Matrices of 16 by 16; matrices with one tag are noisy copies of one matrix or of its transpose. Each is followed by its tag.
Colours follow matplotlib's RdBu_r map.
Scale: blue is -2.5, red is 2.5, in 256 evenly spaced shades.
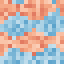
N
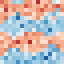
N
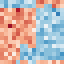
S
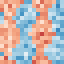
N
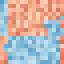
S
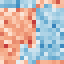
S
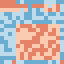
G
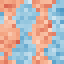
N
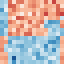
S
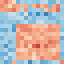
G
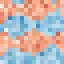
N
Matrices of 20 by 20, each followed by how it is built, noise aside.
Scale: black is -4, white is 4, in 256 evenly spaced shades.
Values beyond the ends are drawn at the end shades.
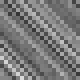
Toeplitz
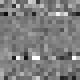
uneven rows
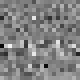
uneven rows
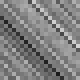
Toeplitz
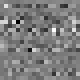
uneven rows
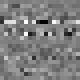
uneven rows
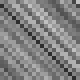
Toeplitz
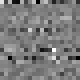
uneven rows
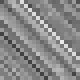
Toeplitz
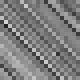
Toeplitz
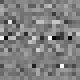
uneven rows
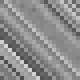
Toeplitz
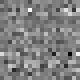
uneven rows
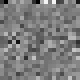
uneven rows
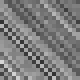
Toeplitz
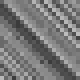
Toeplitz
